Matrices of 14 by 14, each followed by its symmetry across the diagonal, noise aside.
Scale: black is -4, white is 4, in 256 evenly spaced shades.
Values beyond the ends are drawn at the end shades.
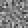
antisymmetric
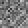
symmetric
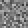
antisymmetric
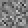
symmetric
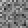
symmetric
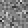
antisymmetric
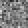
antisymmetric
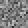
symmetric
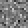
neither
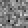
neither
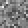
symmetric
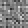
antisymmetric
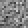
neither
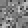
symmetric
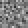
antisymmetric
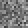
neither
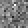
neither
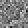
symmetric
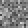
neither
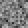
symmetric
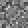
symmetric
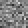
neither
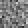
antisymmetric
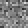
neither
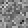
symmetric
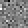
antisymmetric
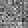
antisymmetric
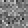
neither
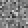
antisymmetric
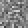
neither
